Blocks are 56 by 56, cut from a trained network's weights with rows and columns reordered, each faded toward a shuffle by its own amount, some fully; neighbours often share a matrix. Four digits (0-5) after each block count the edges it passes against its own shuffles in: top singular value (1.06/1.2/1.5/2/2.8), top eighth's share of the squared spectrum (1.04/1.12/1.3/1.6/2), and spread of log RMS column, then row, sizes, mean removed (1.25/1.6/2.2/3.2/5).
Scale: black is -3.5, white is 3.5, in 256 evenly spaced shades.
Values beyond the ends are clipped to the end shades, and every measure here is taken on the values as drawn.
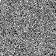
0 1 0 0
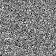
2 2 0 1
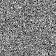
0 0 0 0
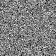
0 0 0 0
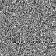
3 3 0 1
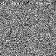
3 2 0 1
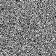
0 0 0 0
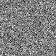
0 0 0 0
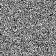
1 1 0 0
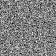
1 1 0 0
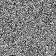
0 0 0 0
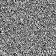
2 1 0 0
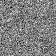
2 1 0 0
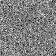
2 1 0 0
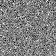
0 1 0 0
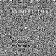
3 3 1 2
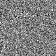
1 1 0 0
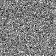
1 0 0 0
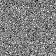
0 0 0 0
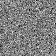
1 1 0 0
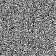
2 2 0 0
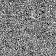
2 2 0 0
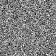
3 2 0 0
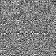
4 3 1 2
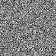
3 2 1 1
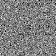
3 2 0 1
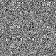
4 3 1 2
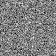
1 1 0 1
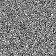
1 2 0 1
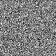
1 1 0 0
